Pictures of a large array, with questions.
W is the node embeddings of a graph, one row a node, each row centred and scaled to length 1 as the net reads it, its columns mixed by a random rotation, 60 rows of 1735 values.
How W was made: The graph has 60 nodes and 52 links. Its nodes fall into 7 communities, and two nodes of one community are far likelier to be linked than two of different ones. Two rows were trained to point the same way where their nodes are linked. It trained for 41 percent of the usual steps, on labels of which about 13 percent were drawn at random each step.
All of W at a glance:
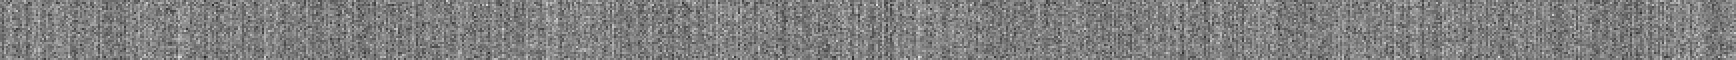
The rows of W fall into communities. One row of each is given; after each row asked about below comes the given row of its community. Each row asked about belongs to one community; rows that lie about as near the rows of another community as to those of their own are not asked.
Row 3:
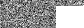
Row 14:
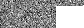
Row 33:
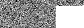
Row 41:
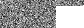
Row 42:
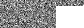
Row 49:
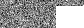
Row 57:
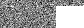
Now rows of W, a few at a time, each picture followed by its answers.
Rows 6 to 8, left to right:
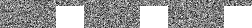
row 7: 3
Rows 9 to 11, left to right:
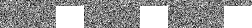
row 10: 42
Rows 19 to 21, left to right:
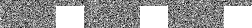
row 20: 3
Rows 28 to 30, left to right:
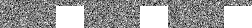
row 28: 33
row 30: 49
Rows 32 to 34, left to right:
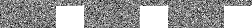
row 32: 42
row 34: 14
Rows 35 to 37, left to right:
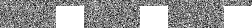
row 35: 57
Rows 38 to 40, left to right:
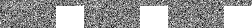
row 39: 41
